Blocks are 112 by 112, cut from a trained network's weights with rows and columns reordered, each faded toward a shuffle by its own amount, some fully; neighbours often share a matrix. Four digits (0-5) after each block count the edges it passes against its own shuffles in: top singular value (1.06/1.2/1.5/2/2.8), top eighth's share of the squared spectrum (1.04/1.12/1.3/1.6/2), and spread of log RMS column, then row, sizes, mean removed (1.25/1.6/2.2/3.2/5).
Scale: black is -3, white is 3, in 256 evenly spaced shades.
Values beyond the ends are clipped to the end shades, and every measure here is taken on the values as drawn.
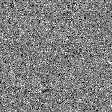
2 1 0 0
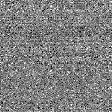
4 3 1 2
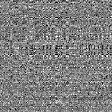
5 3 2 3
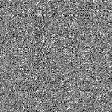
4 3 1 2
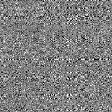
4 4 2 3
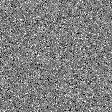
0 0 0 0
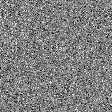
3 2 1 1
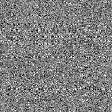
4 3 1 3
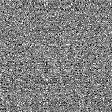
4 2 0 1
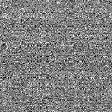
4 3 1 2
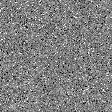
2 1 0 0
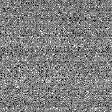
4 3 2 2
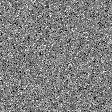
0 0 0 0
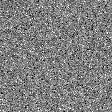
0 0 0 0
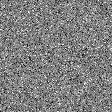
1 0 0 0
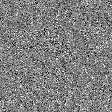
2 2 1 1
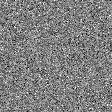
0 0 0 0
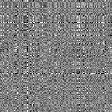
5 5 3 3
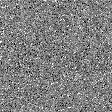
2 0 0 0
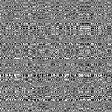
5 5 2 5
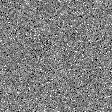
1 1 0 0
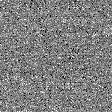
3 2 0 1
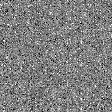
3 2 1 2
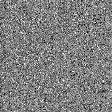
3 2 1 1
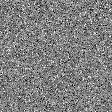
0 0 0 0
